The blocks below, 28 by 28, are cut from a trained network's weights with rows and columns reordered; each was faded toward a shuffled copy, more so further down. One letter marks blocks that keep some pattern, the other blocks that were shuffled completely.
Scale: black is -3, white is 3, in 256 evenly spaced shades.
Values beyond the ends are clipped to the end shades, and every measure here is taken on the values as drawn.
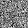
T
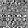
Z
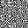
Z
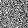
T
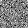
T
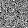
T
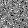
T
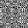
Z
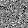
T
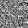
Z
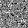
T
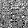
Z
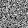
T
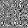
Z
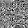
Z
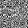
Z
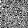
T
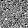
T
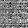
Z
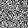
Z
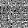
Z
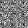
Z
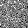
T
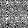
Z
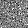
T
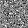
T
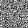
Z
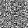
Z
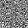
Z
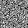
T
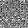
Z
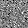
T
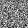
T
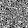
T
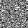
Z
